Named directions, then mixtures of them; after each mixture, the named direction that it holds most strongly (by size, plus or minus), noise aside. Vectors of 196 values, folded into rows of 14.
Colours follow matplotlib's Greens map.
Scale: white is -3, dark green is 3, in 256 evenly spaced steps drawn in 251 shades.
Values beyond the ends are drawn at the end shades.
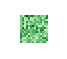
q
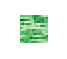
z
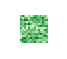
q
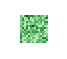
q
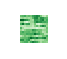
z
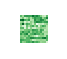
z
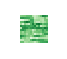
z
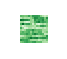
z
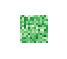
q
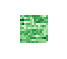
z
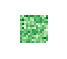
q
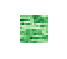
z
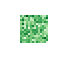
q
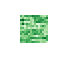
z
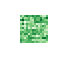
z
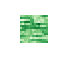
z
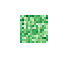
q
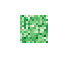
q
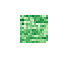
z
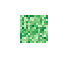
q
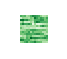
z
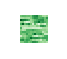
z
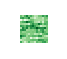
z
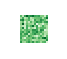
q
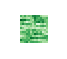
z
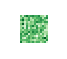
q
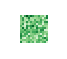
q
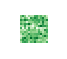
q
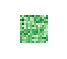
q
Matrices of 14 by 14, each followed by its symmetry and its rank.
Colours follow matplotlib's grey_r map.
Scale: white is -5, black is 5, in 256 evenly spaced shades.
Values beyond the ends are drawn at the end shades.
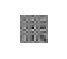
symmetric, rank two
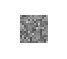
neither, full rank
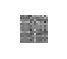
neither, rank three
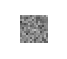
neither, full rank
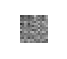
neither, rank three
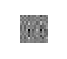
neither, rank two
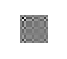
symmetric, rank one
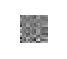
neither, rank two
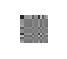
symmetric, rank one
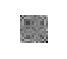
symmetric, rank three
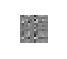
neither, rank two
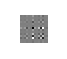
symmetric, rank one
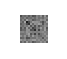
symmetric, rank three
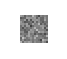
neither, full rank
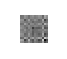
symmetric, rank two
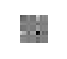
symmetric, rank one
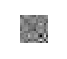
symmetric, rank three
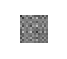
symmetric, rank two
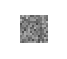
neither, full rank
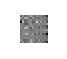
neither, rank three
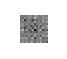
symmetric, rank three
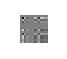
symmetric, rank one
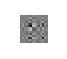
symmetric, rank two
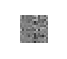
neither, rank three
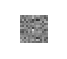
neither, rank three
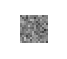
neither, full rank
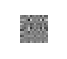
neither, rank two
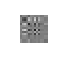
symmetric, rank two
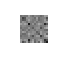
symmetric, rank three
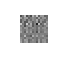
neither, rank two
